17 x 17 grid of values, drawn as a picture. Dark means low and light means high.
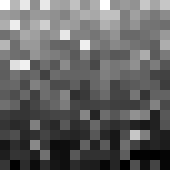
Stripes: none. Slope: up to the top. Grain: fine.
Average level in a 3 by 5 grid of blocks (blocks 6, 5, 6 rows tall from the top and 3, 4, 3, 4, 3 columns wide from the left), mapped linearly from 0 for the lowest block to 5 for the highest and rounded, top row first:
5 5 4 4 4
3 2 2 2 2
0 0 1 1 0
